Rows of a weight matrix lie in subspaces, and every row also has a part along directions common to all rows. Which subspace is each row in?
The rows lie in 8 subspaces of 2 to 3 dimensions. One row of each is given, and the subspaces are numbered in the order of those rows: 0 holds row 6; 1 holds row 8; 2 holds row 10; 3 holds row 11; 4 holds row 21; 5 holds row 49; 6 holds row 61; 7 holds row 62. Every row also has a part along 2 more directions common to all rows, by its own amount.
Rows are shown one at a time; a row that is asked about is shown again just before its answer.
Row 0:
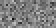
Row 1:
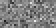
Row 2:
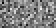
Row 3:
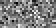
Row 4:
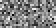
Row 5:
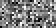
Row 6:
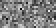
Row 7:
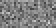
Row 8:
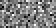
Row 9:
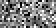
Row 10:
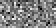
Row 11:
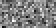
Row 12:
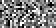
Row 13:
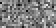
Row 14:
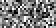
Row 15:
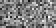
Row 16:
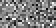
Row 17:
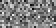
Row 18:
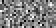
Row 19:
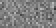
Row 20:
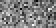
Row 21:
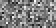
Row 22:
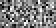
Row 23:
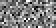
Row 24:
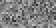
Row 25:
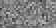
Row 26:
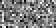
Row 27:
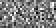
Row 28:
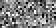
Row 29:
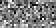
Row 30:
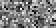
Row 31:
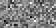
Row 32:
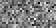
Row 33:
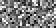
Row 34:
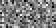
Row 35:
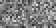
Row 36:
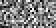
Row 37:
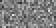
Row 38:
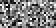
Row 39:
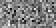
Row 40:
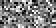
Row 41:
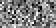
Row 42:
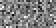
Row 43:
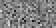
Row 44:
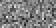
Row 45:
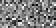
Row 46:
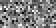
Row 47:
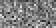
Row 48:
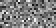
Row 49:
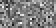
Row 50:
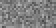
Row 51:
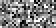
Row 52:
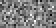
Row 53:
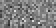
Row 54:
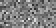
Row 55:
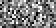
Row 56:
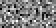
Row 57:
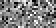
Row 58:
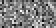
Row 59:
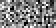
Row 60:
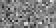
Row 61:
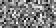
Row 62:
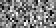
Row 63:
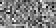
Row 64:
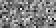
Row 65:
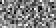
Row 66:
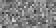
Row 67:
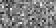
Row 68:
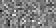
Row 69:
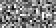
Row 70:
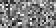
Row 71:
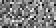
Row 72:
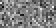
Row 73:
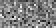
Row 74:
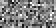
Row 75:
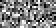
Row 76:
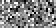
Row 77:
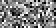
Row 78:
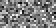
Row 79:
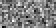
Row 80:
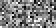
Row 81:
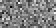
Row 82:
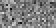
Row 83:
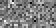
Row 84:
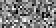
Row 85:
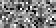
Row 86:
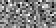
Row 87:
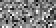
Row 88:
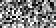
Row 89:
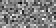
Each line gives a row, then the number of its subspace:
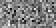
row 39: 2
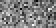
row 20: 7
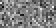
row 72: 5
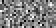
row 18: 2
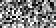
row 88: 6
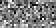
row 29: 4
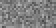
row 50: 3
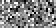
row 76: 0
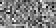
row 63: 3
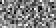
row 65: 7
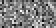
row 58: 2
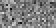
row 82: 5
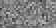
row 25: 3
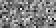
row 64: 0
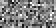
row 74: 4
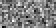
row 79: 3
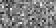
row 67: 5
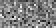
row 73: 2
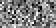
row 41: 6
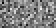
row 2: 0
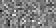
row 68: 2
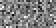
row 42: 1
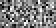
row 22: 7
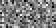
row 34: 1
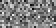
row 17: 1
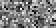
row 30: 0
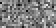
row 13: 3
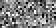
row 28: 3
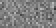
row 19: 5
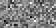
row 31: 4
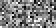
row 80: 4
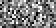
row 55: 6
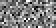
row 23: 6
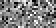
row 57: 0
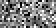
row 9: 1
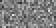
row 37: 1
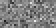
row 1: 4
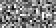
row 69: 7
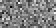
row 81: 6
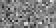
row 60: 7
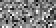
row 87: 7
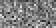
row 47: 2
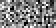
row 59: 7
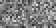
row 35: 3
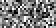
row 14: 7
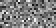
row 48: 6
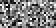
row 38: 5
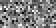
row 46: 0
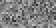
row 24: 3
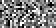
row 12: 2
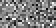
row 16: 5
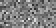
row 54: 6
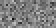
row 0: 5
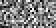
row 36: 6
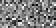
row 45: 5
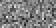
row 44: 7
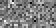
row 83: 4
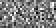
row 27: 5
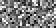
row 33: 0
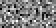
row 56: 7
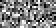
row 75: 4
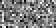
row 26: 1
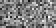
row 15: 3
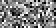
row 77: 6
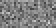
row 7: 2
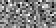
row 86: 1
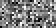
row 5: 4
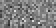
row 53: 2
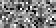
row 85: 0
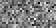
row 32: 6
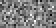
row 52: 7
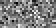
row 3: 0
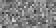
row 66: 3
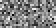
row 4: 1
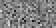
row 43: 2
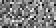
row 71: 4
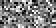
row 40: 0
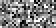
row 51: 4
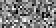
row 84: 7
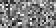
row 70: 5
